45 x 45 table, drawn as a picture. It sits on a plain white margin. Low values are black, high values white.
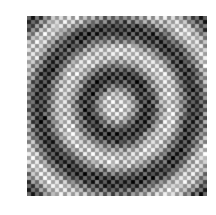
There is no overall slope. The ninth with the lowest average is the centre. Concentric rings centre on the centre. No seam splits the table. No row or column stands out. On average the colour sits 50% of the way up the scale.
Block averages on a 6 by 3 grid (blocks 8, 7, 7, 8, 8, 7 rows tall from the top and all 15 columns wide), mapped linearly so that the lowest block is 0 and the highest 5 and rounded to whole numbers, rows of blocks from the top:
414 / 353 / 313 / 313 / 353 / 404
